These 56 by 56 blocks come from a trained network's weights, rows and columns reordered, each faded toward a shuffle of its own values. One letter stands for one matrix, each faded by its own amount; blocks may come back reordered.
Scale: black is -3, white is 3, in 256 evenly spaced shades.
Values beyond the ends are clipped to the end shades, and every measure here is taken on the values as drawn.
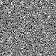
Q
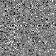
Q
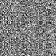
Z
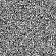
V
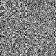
Z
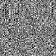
Z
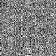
Z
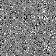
Q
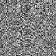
Z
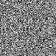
V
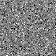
Q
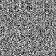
Z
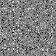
Q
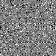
Q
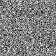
V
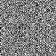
Z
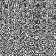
Z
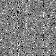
Q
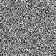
V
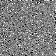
Q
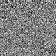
V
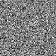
V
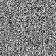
Z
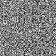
Z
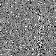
Q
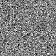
V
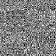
Z
